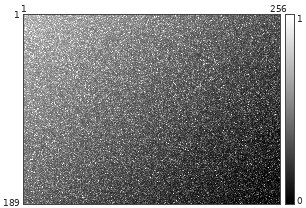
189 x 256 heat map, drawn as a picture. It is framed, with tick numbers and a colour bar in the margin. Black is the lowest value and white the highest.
Stripes: none. Slope: up to the top left. Grain: fine. Ninth with the lowest average: bottom right.
